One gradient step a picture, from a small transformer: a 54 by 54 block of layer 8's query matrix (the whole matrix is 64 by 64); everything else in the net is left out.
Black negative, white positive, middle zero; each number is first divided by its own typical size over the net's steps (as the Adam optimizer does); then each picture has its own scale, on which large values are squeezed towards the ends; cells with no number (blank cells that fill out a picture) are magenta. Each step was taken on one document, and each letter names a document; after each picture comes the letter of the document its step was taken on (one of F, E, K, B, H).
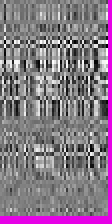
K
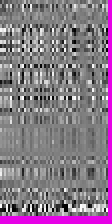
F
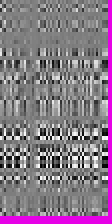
K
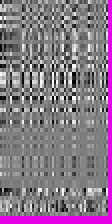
F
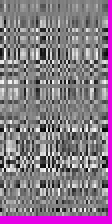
K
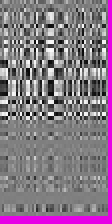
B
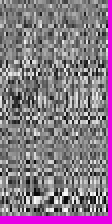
B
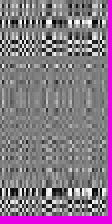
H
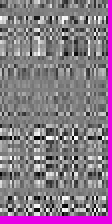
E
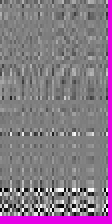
F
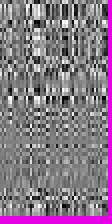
E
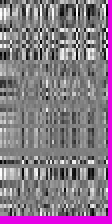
F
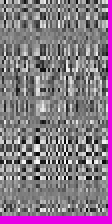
K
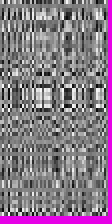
H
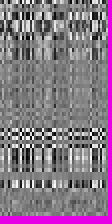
H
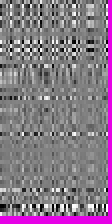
F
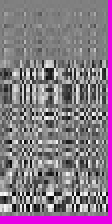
B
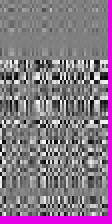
K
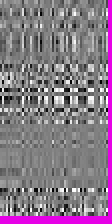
F
